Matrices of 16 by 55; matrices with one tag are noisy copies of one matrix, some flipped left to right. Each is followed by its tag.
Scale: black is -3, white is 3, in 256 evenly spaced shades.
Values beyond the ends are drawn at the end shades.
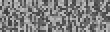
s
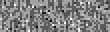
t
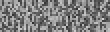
s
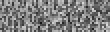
s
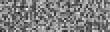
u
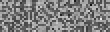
u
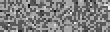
u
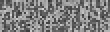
t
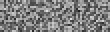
u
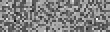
u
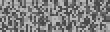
s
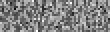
s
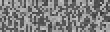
s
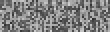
t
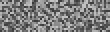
u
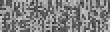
t
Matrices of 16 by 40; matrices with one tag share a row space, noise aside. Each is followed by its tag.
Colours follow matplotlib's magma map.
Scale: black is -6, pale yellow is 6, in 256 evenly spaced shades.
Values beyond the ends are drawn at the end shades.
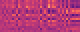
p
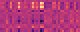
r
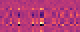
r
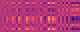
p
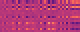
p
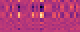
r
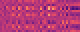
p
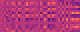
p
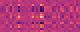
r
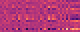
p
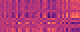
p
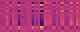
r
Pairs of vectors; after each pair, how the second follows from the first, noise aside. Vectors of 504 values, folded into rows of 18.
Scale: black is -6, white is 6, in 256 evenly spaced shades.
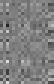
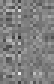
wrapped around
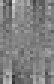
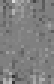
partly zeroed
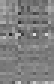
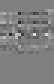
partly zeroed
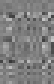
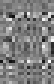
scaled up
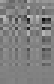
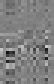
wrapped around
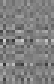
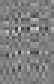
wrapped around
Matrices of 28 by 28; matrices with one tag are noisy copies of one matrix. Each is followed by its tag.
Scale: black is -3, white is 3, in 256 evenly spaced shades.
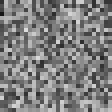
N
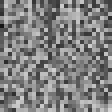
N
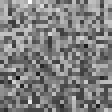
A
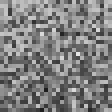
A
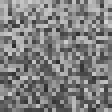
A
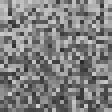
A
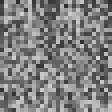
N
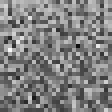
A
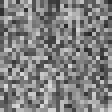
N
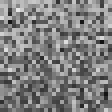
A
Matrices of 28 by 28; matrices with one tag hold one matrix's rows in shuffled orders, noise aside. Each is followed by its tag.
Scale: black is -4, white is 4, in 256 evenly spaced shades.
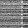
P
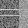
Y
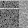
Y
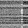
P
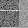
Y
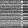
P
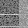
Y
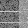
Y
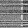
P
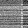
P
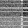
P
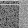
Y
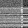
P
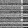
P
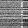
P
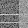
Y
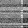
P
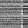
P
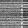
P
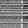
P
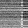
P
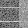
Y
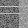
Y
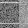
Y
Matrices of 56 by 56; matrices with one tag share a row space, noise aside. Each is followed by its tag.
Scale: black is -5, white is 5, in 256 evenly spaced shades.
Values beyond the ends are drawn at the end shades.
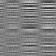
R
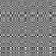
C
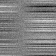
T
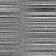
T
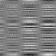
R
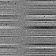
T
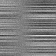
T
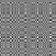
C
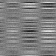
R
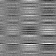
R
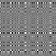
C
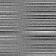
T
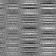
R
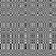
C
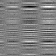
R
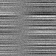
T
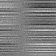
T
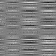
R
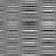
R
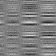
R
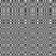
C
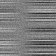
T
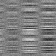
R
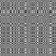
C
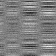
R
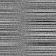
T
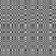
C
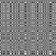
C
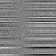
T
